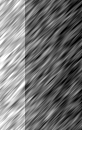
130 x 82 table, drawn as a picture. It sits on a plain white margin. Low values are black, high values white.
Seam: vertical, 30% of the way across, the left part higher. Slope: up to the left. Grain: diagonal, up to the right.
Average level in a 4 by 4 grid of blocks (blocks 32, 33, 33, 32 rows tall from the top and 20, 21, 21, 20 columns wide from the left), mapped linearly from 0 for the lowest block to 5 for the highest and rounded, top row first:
4 2 1 0 | 5 2 1 0 | 5 2 1 0 | 5 3 1 0
